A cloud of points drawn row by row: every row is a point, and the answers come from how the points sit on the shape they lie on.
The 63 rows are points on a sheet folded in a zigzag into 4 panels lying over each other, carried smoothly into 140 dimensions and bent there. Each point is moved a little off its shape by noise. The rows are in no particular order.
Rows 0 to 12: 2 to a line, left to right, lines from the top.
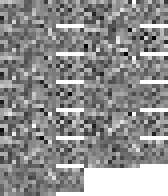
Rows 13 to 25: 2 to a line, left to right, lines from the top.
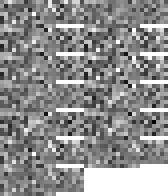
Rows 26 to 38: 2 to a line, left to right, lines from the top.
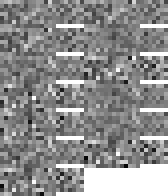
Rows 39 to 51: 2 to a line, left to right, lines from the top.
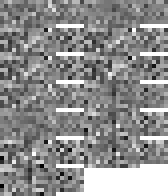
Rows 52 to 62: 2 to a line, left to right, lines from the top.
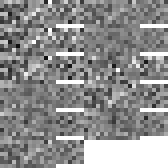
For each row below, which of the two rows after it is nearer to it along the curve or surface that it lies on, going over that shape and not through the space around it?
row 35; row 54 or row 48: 54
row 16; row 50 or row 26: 50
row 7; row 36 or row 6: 36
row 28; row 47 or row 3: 47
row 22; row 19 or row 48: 19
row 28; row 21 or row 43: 21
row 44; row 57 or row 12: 12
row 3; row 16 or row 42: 16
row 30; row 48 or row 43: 43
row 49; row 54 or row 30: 54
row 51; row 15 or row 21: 15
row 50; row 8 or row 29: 8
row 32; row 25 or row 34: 34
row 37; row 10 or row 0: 0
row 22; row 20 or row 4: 20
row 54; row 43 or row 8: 43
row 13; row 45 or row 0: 0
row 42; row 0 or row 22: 22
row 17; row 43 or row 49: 49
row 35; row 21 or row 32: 21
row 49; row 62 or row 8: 8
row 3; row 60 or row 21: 60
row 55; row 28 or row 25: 28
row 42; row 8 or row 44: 44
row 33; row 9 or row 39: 39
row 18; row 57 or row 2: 57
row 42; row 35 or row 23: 35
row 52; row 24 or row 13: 24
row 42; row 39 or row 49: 39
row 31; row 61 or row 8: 8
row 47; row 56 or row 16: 56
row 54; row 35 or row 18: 35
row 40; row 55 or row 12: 12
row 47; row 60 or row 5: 5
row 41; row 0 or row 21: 21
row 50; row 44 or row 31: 31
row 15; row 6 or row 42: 6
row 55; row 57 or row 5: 5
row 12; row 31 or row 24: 24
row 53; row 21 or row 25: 21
